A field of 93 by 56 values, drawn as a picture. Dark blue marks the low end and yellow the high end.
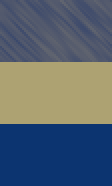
The table splits into 3 rows of 1 panel. Panel 1,1: low, slanting down to the right, faint in contrast. Panel 2,1: high, flat. Panel 3,1: very low, flat.
